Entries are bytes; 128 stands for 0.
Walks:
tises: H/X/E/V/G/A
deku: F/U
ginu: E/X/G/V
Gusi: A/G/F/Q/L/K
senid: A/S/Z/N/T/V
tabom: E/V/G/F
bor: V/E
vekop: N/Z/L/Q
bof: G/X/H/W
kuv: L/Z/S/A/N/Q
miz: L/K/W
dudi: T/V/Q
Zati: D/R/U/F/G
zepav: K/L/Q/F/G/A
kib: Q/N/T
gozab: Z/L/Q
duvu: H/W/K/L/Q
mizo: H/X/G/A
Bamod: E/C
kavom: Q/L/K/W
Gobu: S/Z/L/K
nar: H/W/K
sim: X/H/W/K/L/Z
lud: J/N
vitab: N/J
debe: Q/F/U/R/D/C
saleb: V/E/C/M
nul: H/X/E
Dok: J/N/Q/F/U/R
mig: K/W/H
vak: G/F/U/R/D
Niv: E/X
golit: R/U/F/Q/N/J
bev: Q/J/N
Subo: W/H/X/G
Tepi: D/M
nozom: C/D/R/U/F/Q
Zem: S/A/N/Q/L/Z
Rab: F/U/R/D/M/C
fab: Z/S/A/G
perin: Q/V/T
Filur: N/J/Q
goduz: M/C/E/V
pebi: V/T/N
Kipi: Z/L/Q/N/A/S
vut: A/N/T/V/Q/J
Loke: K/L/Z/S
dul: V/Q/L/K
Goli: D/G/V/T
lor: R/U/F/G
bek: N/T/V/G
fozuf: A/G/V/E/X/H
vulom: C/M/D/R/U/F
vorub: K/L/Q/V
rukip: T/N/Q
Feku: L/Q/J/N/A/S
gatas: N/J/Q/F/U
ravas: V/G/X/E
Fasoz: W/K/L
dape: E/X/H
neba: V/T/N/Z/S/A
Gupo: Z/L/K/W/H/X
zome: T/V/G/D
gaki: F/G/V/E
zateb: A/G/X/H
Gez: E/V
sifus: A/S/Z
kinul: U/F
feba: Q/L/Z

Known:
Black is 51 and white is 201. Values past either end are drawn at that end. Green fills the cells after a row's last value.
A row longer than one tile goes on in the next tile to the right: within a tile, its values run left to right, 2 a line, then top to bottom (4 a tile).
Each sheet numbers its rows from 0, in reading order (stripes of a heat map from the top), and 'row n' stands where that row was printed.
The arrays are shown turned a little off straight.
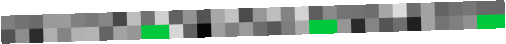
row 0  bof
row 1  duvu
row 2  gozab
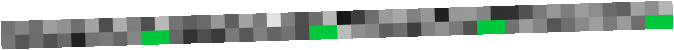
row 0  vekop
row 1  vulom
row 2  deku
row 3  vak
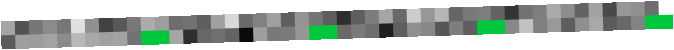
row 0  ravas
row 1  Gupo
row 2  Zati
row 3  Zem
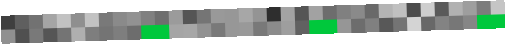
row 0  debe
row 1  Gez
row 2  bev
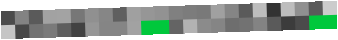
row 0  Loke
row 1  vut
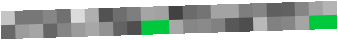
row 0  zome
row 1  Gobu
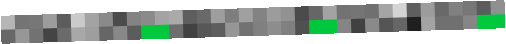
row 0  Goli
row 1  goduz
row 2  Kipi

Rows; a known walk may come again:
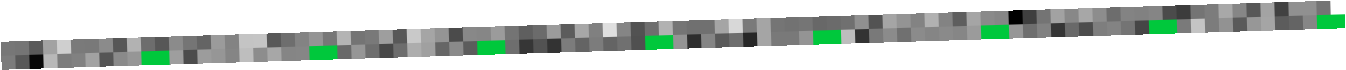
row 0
sim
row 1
dul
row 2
Goli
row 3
vulom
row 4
gozab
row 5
vorub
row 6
Rab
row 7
Zem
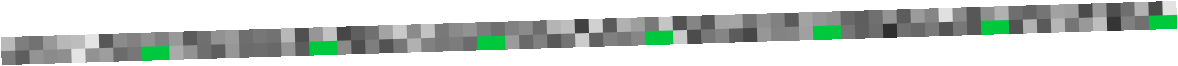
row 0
perin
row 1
Bamod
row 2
debe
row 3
bev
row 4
Loke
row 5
nozom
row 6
zateb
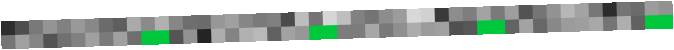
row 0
vak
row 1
bof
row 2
dudi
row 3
ginu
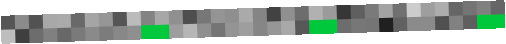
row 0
zepav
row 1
tabom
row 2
Zati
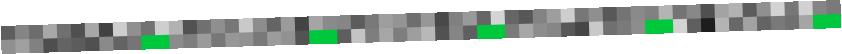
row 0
vitab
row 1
saleb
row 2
fozuf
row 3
fab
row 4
mig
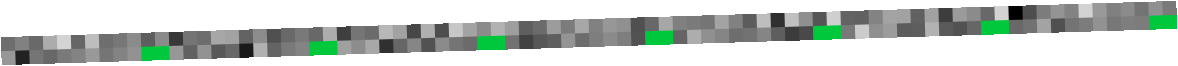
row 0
feba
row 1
kuv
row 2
Dok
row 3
goduz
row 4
vut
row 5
senid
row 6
lor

